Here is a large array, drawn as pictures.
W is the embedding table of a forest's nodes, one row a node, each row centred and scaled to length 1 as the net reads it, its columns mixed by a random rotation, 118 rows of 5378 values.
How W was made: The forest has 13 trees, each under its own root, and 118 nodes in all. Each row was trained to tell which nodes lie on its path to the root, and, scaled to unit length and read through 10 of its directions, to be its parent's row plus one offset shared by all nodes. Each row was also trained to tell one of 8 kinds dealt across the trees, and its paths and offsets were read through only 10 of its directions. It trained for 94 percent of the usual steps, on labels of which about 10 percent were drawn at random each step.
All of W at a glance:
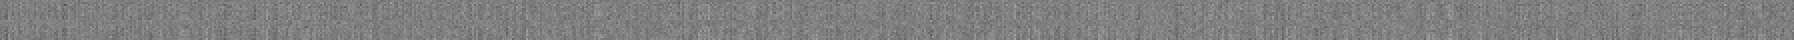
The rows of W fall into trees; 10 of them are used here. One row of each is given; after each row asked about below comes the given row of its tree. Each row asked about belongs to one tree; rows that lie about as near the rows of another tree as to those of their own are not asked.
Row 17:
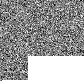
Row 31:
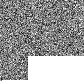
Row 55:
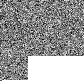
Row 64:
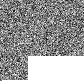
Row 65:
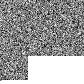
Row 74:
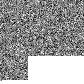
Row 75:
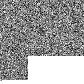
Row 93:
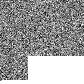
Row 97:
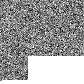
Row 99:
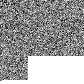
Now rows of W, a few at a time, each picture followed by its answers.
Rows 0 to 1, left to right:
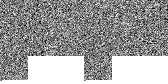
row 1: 74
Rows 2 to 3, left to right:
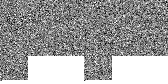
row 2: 93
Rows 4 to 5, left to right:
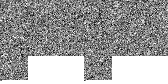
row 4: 65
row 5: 31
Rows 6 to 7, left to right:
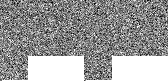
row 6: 99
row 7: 93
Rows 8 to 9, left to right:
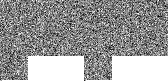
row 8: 64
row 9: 93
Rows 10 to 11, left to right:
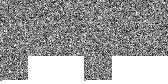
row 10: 17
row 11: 17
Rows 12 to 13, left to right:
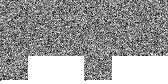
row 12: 65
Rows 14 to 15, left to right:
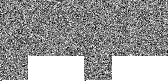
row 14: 75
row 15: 75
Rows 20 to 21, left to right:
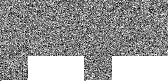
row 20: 93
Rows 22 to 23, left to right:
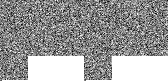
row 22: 93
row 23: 93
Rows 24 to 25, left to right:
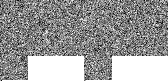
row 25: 65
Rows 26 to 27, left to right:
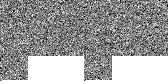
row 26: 64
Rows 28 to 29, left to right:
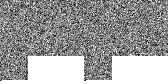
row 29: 31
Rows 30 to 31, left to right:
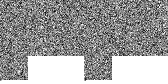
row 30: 93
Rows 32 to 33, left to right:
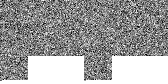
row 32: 55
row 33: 99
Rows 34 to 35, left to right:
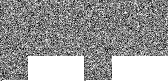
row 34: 75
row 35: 93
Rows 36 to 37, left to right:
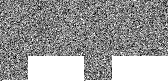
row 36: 75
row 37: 93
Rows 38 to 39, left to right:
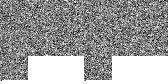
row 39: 17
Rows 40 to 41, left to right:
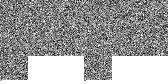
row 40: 97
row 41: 17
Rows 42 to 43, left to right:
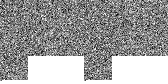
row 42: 55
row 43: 55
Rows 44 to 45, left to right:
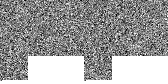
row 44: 17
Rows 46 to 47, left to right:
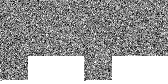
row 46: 75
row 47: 65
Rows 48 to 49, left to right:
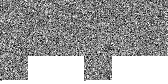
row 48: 99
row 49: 93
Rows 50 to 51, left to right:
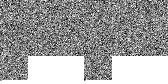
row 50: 99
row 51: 31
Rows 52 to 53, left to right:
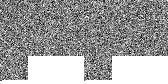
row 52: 55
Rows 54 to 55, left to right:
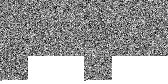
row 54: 97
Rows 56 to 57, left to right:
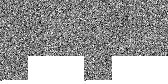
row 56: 55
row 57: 75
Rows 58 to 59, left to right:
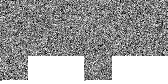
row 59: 65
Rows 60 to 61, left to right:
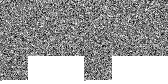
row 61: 17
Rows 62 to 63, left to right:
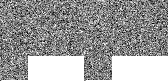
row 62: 65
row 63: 74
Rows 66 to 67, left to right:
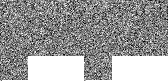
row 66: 64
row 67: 74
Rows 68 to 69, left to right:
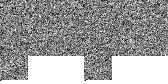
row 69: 55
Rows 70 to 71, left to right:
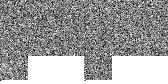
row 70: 65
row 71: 75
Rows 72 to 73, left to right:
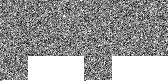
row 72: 99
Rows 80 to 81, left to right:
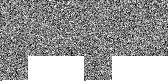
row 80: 17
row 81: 17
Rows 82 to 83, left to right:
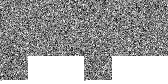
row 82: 17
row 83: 97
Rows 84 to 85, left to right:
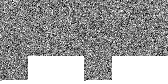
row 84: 75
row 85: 65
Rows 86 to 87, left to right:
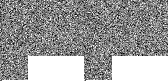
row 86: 75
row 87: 75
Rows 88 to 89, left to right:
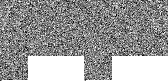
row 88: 93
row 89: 31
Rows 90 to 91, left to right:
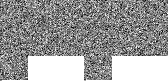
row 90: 65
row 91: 55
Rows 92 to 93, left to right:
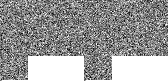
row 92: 65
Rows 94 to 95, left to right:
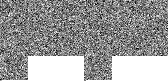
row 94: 99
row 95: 99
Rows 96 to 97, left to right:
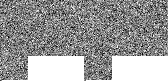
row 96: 65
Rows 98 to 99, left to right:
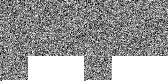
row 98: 31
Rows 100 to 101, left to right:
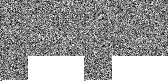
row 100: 75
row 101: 17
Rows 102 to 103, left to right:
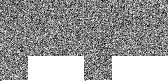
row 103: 55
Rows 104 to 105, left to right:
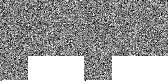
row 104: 55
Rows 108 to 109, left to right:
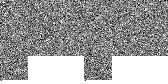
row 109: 17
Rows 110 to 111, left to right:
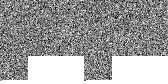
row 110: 65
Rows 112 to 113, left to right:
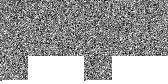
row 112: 31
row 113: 55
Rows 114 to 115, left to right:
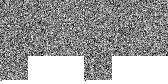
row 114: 55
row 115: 17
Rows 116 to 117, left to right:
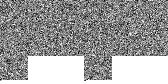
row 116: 99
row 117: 55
